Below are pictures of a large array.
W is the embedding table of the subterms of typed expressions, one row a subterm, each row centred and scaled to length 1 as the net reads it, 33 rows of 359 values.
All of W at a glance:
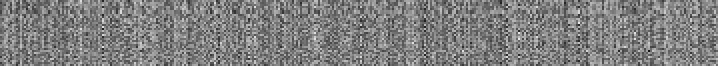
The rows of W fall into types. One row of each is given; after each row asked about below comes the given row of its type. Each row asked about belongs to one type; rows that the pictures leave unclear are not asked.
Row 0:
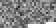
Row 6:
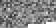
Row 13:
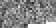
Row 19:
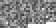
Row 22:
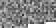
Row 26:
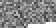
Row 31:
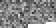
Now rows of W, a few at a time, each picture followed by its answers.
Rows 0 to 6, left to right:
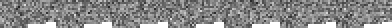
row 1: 31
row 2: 31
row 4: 13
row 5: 6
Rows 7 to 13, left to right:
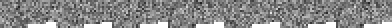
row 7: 0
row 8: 22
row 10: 13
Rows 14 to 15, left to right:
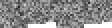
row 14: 0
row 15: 31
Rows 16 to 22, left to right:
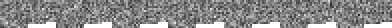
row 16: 19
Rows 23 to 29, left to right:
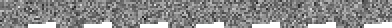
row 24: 0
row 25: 13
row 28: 6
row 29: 26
